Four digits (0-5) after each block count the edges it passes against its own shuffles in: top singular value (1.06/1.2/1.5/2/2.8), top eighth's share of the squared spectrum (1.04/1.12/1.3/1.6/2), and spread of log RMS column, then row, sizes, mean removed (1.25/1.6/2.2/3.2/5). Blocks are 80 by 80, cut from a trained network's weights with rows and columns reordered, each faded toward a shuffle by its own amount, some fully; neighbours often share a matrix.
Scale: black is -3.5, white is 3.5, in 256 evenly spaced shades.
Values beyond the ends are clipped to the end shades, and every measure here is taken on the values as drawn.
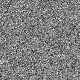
1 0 0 0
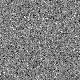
0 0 0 0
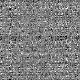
3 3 3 1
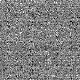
2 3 2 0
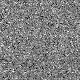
1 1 0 0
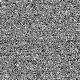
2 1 1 0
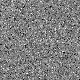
0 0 0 0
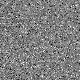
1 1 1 0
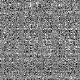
3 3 3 0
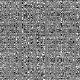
3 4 4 0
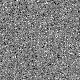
0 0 0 0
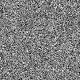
0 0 0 0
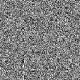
3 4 2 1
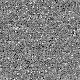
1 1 0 0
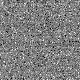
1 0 0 0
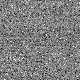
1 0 0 0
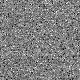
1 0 0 0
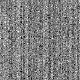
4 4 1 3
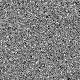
0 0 0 0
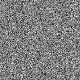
2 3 1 1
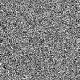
3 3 1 0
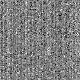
3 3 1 2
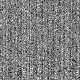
3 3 0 2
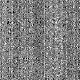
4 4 1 3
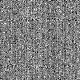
3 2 0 2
